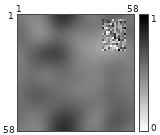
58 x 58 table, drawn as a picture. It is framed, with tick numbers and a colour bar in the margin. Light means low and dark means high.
Neither half mirrors the other. The top right is the ninth with the lowest average. In the top right lies a patch that is rougher than the rest. Values change most from cell to cell in the top right. The bottom middle is the ninth with the highest average.
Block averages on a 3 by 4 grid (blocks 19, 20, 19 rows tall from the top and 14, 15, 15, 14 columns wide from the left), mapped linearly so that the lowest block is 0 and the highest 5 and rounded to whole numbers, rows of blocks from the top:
1 4 0 0 | 3 3 0 1 | 2 5 2 3
